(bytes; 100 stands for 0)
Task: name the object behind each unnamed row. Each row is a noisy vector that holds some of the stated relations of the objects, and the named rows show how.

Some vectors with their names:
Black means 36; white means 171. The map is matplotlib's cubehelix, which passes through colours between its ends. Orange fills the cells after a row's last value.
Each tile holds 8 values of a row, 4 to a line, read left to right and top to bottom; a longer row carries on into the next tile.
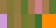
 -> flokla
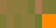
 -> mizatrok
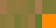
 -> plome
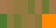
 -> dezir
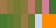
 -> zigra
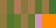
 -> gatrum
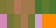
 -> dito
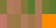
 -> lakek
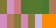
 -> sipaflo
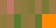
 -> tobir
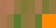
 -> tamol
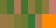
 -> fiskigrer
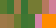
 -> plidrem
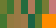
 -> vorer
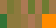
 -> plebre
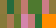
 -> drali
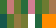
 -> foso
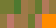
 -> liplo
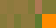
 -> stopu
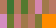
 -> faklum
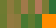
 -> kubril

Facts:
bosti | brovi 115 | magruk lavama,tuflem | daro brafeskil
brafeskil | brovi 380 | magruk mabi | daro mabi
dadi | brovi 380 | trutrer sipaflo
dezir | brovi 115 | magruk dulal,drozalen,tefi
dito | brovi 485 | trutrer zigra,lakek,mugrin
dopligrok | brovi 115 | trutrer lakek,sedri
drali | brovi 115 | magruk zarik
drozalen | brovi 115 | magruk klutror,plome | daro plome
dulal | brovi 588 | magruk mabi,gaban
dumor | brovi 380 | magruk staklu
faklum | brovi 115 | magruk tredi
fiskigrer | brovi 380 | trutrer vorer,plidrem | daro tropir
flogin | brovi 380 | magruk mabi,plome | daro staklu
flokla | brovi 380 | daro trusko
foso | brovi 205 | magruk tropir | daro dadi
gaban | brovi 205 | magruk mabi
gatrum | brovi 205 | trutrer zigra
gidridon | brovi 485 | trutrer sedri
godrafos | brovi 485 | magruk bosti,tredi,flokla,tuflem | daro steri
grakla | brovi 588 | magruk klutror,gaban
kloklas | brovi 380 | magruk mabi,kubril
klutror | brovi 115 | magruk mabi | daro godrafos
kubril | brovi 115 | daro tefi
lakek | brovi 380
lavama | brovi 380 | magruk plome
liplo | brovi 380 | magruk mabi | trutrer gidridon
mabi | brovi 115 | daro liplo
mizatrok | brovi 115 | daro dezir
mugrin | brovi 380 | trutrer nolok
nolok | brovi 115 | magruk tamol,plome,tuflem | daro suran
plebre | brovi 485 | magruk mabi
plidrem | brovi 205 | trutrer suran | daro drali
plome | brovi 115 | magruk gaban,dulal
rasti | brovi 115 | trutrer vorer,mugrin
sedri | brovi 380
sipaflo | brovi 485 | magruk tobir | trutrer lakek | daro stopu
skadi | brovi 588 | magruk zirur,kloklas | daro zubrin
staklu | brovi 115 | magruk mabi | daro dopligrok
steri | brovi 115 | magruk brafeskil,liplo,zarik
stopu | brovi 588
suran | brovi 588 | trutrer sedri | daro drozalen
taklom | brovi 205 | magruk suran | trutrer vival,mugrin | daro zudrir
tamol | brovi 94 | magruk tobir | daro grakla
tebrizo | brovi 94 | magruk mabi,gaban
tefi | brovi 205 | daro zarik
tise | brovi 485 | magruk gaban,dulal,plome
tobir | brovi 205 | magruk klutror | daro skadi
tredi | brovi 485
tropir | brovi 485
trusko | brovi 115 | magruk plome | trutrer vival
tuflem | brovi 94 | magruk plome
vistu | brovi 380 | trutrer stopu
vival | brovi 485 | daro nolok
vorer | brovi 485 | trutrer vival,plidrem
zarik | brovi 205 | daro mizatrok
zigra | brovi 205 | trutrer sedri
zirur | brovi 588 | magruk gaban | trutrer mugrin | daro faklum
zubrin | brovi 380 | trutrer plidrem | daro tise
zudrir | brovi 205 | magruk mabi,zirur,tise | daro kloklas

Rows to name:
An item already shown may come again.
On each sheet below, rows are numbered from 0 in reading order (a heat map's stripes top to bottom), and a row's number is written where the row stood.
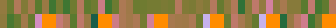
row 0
gatrum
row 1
zarik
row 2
dadi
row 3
dopligrok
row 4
gidridon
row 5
trusko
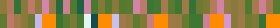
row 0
gidridon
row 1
tropir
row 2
mugrin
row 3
plidrem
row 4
flokla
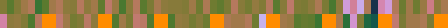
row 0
rasti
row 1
nolok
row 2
steri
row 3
kloklas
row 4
dopligrok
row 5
tefi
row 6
taklom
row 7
godrafos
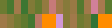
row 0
zubrin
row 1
flokla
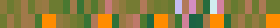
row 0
brafeskil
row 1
fiskigrer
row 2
vival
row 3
suran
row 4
staklu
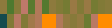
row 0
dumor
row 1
vistu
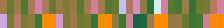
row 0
tredi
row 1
flokla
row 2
suran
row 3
plidrem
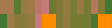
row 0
sedri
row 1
mabi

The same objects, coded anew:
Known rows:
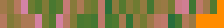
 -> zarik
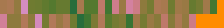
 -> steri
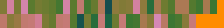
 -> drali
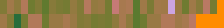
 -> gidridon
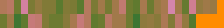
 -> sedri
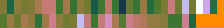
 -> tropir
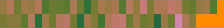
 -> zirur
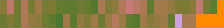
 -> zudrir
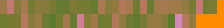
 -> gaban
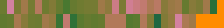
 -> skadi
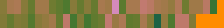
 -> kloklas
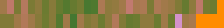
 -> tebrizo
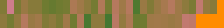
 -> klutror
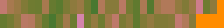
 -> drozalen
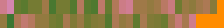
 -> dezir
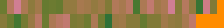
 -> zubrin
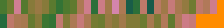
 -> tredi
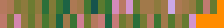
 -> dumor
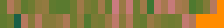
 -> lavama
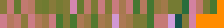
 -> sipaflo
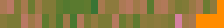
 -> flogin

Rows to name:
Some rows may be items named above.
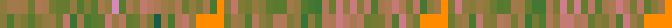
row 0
kloklas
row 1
mugrin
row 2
mugrin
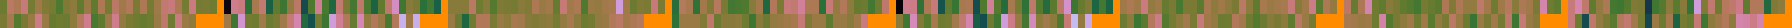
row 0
lakek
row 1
taklom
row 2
gidridon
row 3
godrafos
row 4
taklom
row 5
plidrem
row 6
brafeskil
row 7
trusko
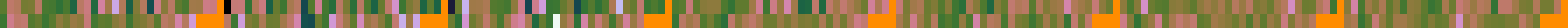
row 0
faklum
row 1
taklom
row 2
suran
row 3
tredi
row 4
staklu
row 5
liplo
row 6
nolok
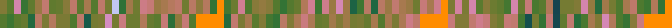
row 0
kubril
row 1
tredi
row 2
drali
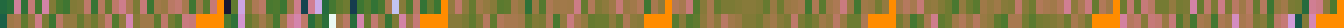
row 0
flokla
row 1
suran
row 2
vorer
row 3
gatrum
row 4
plidrem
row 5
sipaflo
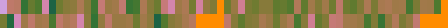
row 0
tefi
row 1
dadi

